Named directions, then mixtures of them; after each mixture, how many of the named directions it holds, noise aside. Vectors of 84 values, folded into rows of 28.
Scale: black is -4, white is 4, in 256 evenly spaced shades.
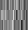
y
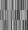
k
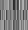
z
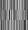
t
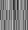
three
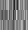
three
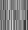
two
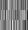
two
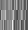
three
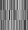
one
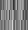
three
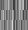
three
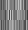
one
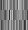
one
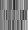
two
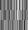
three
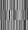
one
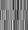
three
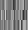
three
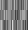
one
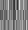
three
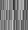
three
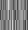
three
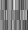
two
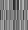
one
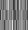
three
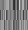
one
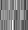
three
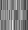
three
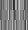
two
